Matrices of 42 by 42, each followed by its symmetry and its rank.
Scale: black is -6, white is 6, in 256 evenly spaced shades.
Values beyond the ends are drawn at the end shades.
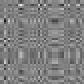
antisymmetric, rank two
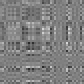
antisymmetric, rank two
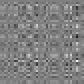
neither, rank two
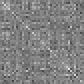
symmetric, rank five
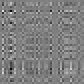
neither, rank two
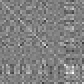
symmetric, rank five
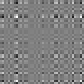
symmetric, rank one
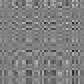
neither, rank two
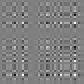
symmetric, rank one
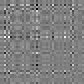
antisymmetric, rank two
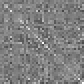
symmetric, rank five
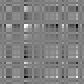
symmetric, rank one
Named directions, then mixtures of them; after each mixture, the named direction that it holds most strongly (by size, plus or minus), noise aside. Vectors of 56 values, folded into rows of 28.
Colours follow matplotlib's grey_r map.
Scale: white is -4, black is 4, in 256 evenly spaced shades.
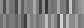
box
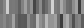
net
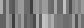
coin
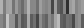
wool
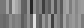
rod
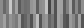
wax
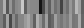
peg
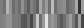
net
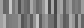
wax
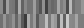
box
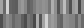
coin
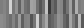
wax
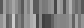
coin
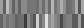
net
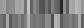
peg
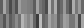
wax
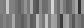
net
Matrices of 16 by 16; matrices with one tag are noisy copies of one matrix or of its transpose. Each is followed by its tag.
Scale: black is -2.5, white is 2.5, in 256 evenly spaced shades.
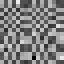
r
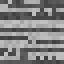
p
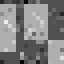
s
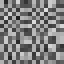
r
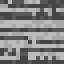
p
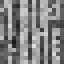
p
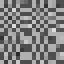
r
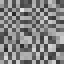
r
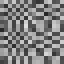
r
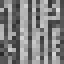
p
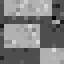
s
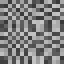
r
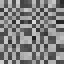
r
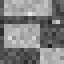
s
